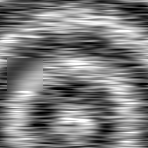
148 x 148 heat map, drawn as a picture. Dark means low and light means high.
Rings spread out from the bottom middle. An odd patch, calmer than its surroundings, sits in the middle left. The middle left is the smoothest part. No overall slope runs across the table.
